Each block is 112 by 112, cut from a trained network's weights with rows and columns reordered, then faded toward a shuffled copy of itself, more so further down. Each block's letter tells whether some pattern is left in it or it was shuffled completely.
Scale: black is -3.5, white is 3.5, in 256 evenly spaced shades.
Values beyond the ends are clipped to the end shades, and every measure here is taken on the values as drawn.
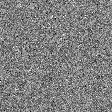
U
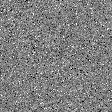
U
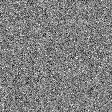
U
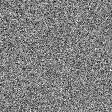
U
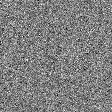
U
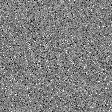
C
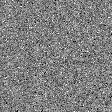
U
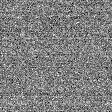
C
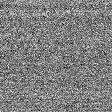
C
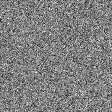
U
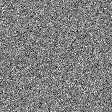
U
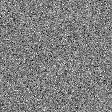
U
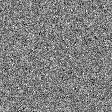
U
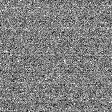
C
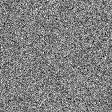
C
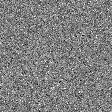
U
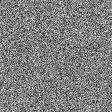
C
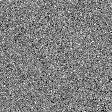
U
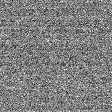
C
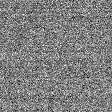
C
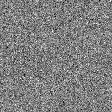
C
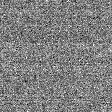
C
